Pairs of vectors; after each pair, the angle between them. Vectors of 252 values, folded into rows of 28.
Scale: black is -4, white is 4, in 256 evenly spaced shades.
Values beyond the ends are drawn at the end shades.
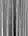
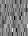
orthogonal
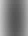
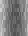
nearly parallel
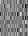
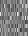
nearly opposite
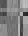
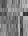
nearly parallel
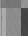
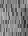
partly aligned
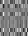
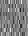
orthogonal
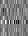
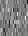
partly opposed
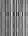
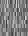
partly opposed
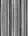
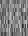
partly opposed
